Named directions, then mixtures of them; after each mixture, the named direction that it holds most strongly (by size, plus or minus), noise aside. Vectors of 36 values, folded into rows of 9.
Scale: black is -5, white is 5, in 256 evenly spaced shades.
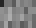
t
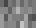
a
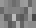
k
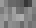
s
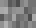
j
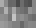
s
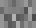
k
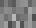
k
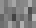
k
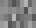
k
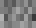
a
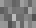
k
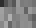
t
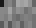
t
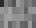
t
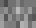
a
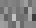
k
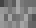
a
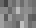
a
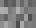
a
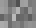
j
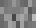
k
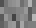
k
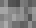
j
